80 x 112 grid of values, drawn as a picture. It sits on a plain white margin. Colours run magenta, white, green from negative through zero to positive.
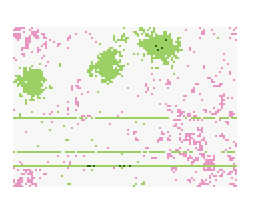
Bumps: three. Roughest part: bottom right. Odd lines: rows 46, 63 and 70. Mirror symmetry: none. Ninth with the highest average: top middle. Stripes: none.
